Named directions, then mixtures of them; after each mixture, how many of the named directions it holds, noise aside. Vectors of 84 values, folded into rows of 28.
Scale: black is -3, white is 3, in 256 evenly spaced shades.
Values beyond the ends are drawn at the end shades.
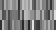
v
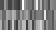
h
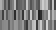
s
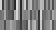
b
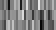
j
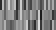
one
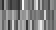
one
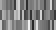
three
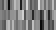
one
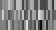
two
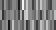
three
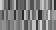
one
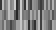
one
